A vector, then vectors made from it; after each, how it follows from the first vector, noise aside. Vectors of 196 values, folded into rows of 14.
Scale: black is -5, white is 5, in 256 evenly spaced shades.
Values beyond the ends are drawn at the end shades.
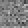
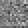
negated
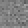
shrunk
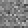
negated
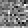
scaled up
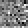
scaled up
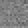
shrunk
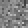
sign-scrambled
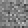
negated
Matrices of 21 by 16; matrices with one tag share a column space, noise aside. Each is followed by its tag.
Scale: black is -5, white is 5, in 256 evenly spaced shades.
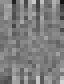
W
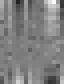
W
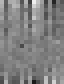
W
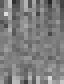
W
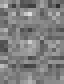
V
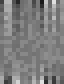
W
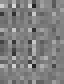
V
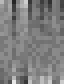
W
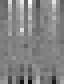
W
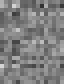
V
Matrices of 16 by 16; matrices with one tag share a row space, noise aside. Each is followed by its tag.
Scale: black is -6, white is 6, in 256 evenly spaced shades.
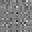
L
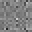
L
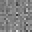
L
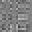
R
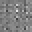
L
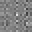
L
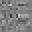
R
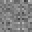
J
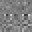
J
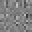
L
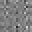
L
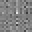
L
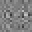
J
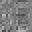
R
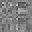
R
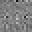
L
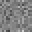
J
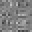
R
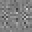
L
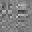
R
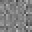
L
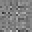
R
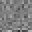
J
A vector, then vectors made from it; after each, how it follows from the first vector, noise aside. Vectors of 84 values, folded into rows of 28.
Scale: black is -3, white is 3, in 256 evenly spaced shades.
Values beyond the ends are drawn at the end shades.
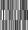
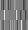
partly zeroed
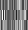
sign-scrambled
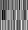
sign-scrambled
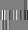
partly zeroed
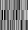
negated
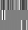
partly zeroed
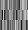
negated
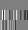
partly zeroed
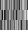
negated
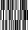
scaled up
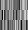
negated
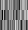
negated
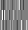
partly zeroed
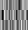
sign-scrambled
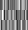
sign-scrambled
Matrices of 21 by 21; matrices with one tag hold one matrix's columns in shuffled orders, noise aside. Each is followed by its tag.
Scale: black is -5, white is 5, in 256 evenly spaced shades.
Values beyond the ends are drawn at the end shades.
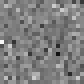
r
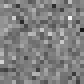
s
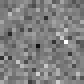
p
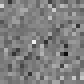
r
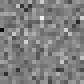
s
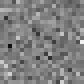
p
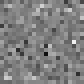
r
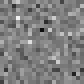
s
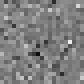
r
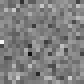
r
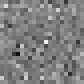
r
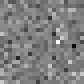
p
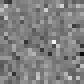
r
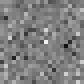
p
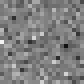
p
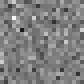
s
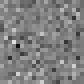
p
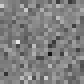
r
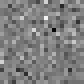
s
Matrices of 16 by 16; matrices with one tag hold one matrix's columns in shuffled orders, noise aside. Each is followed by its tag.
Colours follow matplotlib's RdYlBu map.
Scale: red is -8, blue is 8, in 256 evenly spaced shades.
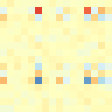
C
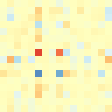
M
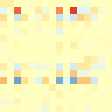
C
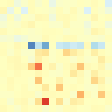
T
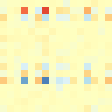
C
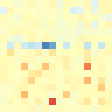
T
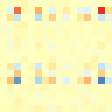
C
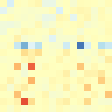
T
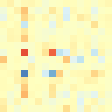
M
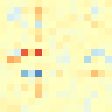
M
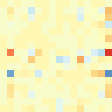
M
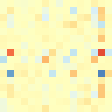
M
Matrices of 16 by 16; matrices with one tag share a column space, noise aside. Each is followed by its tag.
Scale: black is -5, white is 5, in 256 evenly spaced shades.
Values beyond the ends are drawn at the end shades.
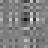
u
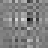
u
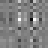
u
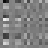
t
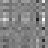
u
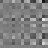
t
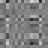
t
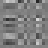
t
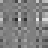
u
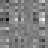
u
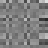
t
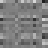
t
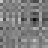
u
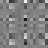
t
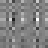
u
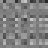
t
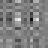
u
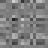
t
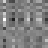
u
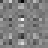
t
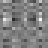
u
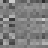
t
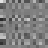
t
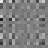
t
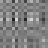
u
